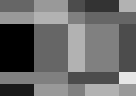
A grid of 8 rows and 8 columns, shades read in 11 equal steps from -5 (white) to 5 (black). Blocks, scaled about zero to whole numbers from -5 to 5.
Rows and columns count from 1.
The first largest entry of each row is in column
6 6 1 1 1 1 5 1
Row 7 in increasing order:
-4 0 0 0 0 2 2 2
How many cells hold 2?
8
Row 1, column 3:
-1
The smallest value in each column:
-1 -1 -2 -2 -2 -2 -2 -4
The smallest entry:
-4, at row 7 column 8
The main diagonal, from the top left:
1 -1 1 1 -2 0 2 -1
